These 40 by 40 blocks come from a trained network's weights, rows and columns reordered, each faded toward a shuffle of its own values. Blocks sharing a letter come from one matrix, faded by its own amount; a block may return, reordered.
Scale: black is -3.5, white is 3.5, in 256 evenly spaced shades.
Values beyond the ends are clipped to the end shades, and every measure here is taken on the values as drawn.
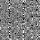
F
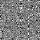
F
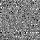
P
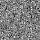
P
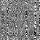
F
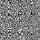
F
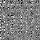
F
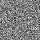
P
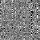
F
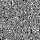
P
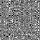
F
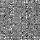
F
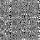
F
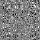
F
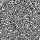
P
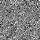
P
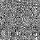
F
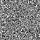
P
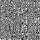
F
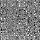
F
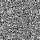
P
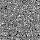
P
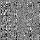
F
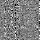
F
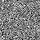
P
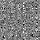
F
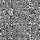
F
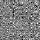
F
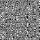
F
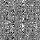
F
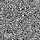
P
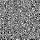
P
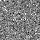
P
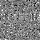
P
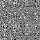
F
